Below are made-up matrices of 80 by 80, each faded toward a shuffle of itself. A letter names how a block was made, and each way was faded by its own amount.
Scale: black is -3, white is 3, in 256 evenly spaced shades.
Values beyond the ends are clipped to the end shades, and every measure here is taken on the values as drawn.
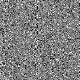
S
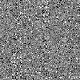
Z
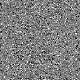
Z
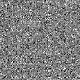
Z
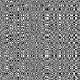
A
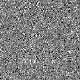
Z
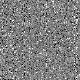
S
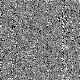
S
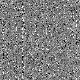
S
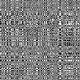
A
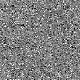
Z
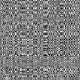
A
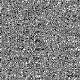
Z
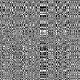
A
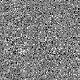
Z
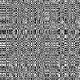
A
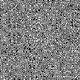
Z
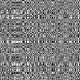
A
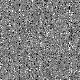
S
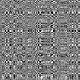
A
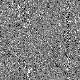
S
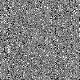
S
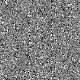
S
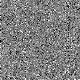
S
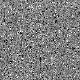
S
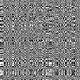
A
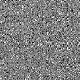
Z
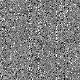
S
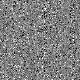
S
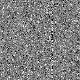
S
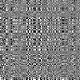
A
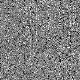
S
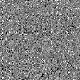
Z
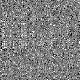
Z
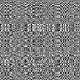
A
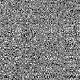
Z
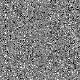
S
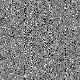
S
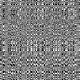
A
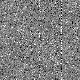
S
